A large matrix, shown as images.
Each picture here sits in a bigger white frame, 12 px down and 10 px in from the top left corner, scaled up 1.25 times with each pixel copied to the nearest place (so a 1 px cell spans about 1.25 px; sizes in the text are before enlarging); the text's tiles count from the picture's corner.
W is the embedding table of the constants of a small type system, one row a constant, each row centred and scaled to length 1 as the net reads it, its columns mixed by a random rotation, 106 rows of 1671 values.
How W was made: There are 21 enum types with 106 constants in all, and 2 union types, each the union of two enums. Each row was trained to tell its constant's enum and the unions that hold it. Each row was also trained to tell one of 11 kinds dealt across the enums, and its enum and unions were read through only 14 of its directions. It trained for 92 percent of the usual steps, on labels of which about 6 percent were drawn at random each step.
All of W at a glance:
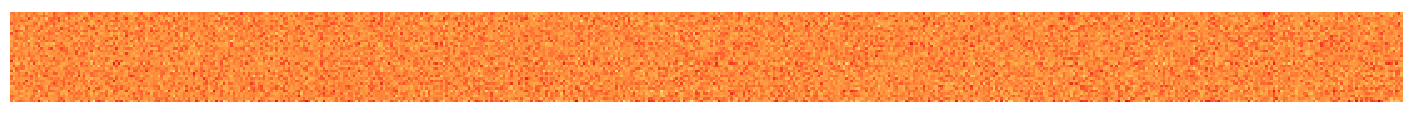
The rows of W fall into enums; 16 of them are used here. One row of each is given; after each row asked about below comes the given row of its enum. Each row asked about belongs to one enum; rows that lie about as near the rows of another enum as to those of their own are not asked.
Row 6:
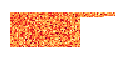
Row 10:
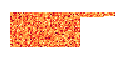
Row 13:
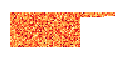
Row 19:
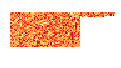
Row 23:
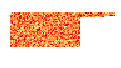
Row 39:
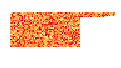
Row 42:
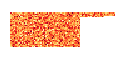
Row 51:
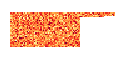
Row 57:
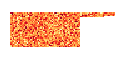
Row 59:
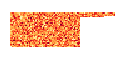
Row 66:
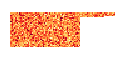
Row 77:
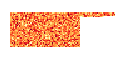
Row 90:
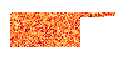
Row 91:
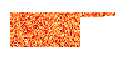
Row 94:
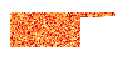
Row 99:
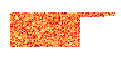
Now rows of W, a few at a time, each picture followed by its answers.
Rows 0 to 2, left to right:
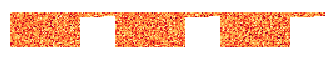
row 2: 19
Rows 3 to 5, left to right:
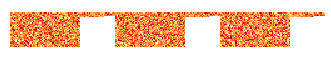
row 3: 77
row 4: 59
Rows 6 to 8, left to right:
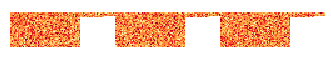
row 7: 6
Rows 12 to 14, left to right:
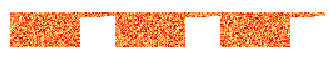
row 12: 51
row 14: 57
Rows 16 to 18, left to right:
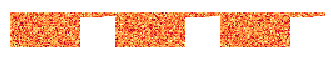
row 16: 59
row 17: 39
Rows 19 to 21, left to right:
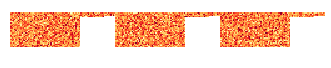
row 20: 94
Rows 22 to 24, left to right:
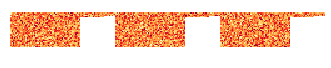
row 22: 39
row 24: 10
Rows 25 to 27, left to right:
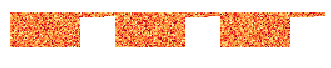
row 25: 57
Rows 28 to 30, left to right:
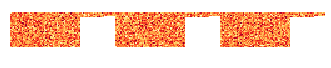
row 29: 51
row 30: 66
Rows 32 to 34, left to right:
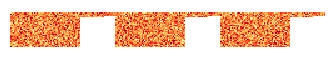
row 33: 94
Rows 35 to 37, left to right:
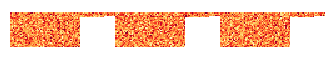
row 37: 19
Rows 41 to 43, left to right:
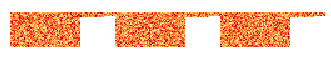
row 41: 66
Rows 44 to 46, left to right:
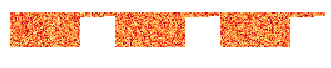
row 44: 59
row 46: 66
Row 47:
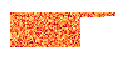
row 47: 19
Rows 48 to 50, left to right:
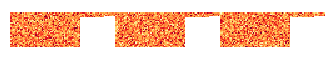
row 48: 10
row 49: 51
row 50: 23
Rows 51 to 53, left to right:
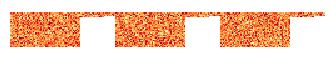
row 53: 23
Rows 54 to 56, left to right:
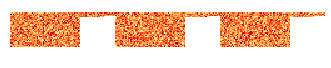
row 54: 94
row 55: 6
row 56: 6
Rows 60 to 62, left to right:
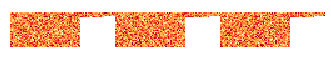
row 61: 99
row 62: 99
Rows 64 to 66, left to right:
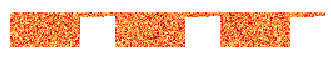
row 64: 23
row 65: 10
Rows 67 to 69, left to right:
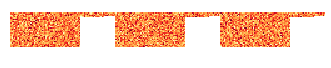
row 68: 39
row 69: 57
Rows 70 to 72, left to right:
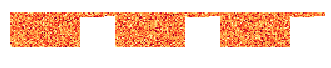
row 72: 77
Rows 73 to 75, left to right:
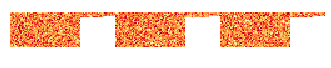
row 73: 94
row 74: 23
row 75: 6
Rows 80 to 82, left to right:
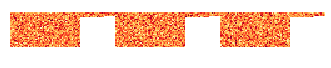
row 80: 59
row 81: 51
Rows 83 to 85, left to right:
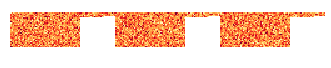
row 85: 23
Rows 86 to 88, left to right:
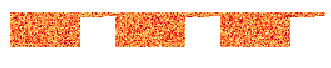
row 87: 39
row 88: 39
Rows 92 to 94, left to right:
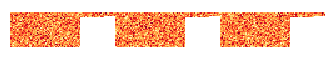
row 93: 51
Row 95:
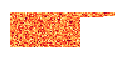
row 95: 94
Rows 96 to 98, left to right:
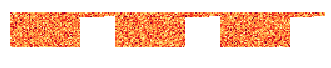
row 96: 57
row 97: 99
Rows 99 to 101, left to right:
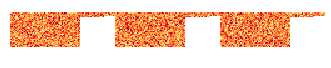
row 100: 59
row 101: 57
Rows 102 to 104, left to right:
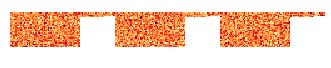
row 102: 42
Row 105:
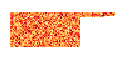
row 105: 91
